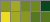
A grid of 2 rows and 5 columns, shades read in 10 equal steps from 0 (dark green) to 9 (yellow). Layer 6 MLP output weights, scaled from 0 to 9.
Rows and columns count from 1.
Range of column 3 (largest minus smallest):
1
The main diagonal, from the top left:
5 6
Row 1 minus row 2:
-4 0 -1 1 -3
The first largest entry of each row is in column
2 1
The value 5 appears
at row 1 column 1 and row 2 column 3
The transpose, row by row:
5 9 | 6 6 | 4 5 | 4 3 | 0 3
